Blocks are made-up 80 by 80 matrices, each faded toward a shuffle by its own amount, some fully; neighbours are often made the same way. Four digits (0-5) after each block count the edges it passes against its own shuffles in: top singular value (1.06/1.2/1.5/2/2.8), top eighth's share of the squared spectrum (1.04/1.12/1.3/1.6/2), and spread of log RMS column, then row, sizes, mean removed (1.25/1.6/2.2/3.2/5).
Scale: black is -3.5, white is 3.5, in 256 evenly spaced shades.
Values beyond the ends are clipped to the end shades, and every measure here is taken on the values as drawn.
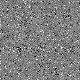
1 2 1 2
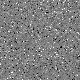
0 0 0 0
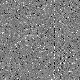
3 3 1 0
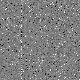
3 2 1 0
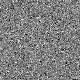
0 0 0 0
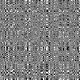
5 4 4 3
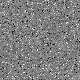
2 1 0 0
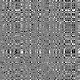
5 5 4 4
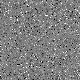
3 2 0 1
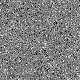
1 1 0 0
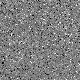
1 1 0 0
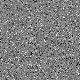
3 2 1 0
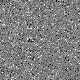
2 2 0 0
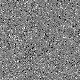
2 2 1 0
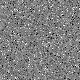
0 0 0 0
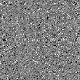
4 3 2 2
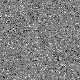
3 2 0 0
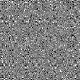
4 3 2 2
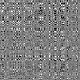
5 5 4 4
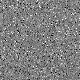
3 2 0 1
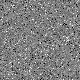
1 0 0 0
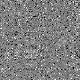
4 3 1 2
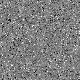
2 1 0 0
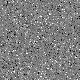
0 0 0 0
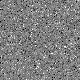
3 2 0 0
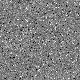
0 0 0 0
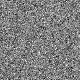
1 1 0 0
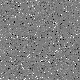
2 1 0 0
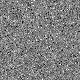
2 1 0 0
